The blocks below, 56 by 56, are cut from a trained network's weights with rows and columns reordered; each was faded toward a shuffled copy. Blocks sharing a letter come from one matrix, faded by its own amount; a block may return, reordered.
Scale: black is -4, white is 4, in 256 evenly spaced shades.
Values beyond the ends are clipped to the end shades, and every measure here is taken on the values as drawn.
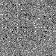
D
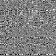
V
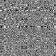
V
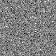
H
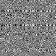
V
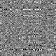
V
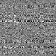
V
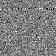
D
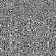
D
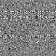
V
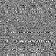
V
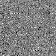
D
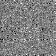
D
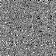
D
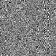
H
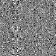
H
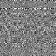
V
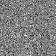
D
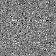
D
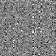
H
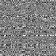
V
